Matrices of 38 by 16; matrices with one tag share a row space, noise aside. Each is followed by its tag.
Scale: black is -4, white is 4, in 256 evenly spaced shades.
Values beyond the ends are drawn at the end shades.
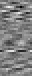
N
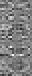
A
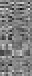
A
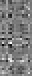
A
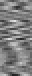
N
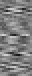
N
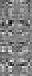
A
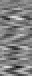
N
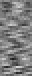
N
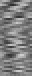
N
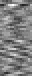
N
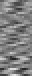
N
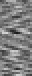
N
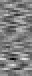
N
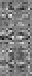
A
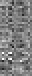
A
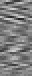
N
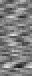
N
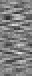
N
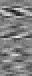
N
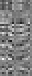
A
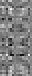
A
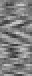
N
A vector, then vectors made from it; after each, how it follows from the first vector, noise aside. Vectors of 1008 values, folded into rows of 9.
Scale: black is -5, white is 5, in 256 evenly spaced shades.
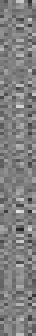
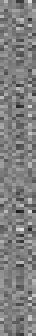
negated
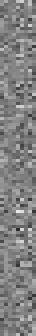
sign-scrambled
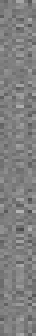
shrunk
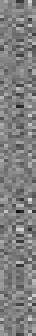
negated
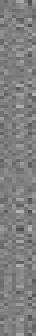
shrunk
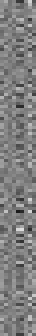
negated
